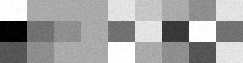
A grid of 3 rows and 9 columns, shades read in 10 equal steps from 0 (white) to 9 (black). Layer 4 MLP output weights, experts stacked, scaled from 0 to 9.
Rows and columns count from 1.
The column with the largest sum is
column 1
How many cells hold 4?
4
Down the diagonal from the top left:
0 5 3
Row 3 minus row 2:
-3 -1 -1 0 -5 2 -3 6 -4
